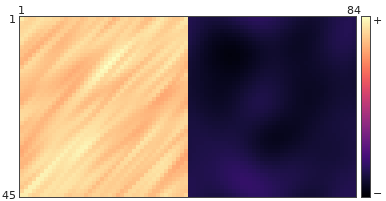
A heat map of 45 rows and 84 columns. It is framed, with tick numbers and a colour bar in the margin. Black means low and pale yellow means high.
It is made of 1 by 2 panels. Panel 1,1: very high, slanting up to the right, faint in contrast. Panel 1,2: very low, smooth, faint in contrast.
